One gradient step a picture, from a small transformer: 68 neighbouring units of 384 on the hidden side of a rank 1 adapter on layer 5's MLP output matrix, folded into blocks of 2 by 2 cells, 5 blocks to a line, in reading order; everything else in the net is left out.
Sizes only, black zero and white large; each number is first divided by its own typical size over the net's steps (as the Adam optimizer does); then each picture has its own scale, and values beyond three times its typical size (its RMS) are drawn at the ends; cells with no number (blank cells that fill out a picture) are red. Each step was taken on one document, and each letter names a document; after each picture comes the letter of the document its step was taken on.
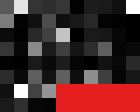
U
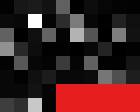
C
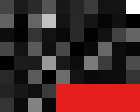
U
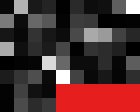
U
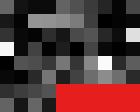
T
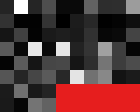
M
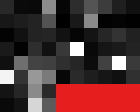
M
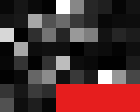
C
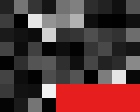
T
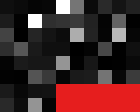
C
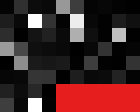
C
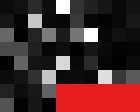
C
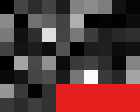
T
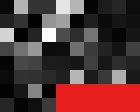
T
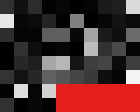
U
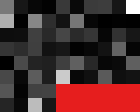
U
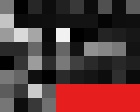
M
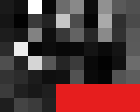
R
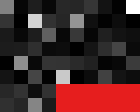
U
